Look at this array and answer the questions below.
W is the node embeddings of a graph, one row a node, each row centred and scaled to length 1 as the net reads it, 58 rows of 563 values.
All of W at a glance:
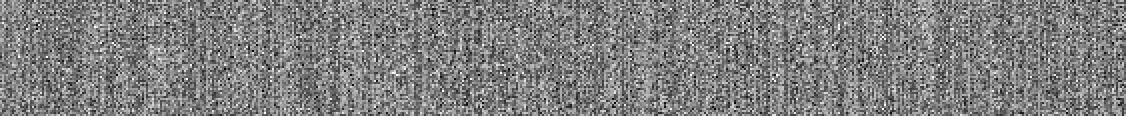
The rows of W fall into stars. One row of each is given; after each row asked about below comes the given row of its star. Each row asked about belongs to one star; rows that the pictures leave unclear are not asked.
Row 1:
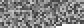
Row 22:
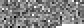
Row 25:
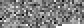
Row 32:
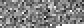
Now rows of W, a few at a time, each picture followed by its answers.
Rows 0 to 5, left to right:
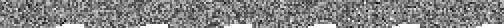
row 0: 32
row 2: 32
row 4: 32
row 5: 22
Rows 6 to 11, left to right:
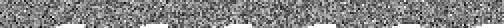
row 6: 25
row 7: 32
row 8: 22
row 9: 1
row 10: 1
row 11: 25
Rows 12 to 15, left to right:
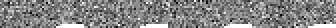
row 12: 22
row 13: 32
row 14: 22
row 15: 25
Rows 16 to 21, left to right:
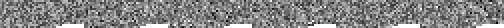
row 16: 32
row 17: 1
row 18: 32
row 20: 25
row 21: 32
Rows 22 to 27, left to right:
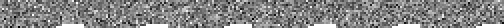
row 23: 1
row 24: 1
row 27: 1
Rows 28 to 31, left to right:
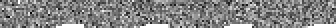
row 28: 22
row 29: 1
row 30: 1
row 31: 22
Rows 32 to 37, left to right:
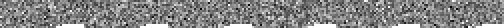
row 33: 32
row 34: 25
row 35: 1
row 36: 1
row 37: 25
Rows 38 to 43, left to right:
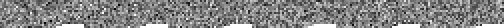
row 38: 1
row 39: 25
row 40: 1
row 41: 22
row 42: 1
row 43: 1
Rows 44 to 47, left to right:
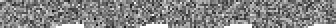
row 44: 25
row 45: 25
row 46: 25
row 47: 22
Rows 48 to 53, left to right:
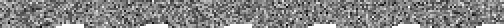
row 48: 25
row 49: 1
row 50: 25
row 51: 1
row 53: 1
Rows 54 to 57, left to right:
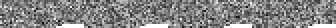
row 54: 32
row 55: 25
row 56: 32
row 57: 22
